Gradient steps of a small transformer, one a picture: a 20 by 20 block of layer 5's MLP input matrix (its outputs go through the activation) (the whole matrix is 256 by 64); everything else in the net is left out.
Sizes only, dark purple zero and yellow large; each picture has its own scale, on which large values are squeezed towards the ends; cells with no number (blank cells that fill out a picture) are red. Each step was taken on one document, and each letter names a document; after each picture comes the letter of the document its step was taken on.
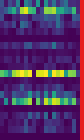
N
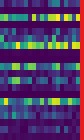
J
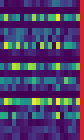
J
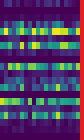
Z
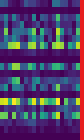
Z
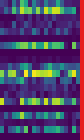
N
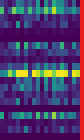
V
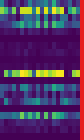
V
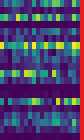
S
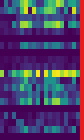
N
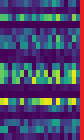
S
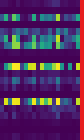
J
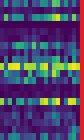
S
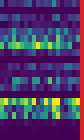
Z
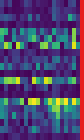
J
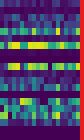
Z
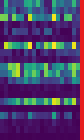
S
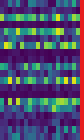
J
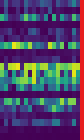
S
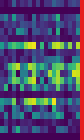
Z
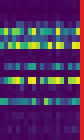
Z
